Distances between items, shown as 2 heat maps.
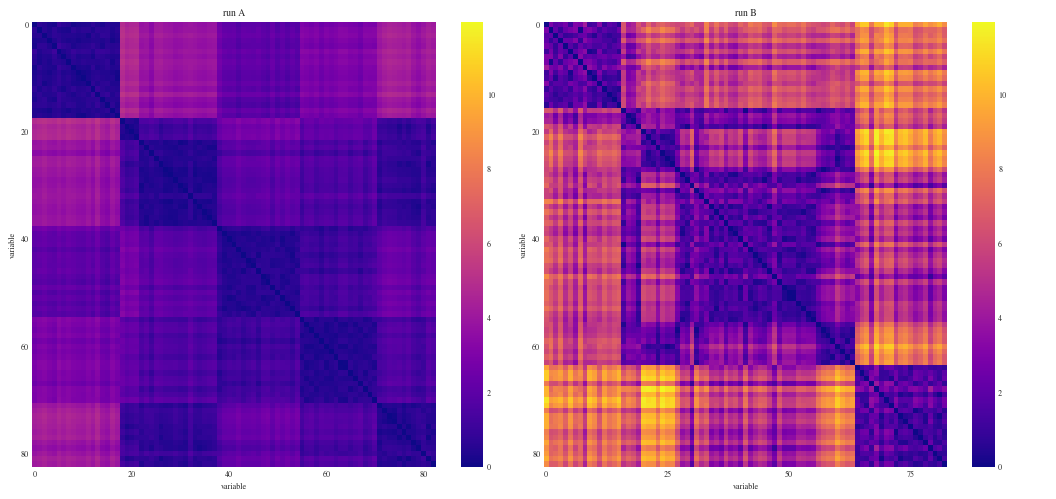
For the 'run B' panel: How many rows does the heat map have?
83
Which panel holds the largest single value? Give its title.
run B
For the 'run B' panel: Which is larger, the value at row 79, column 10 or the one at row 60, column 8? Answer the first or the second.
the first
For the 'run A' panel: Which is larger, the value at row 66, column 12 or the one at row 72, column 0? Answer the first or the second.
the second
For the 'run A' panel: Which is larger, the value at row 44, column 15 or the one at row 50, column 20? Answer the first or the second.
the second
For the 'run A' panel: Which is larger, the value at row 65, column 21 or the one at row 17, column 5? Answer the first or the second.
the first
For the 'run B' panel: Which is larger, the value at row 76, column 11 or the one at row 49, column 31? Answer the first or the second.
the first
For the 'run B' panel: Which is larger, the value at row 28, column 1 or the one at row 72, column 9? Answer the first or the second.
the second
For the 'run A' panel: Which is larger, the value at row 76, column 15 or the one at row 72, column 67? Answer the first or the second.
the first
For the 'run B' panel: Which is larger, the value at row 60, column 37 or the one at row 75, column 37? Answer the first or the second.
the second
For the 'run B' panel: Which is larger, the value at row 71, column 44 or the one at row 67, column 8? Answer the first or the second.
the first
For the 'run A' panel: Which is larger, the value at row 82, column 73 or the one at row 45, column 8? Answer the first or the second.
the second
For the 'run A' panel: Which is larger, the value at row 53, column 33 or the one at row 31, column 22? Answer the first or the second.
the first
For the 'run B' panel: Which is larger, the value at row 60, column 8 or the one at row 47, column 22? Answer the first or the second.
the second
